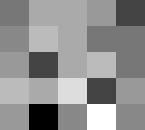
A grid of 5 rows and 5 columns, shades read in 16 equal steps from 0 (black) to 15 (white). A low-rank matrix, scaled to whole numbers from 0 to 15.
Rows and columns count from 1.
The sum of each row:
40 43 41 47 40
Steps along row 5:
down up up down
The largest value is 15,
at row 5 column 4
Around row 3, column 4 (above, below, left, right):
7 4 10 7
